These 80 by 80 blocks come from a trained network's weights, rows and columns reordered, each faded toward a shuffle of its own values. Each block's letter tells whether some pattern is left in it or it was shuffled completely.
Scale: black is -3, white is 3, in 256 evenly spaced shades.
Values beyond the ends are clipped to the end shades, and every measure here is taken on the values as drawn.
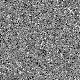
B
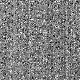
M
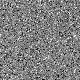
B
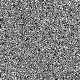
B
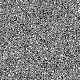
B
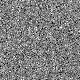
B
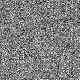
M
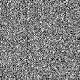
M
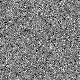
B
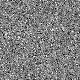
B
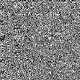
M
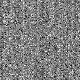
M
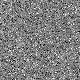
B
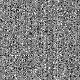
M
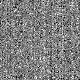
M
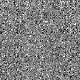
M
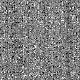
M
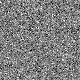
B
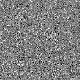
M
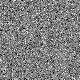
B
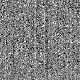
M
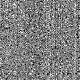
M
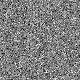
B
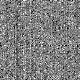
M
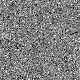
B
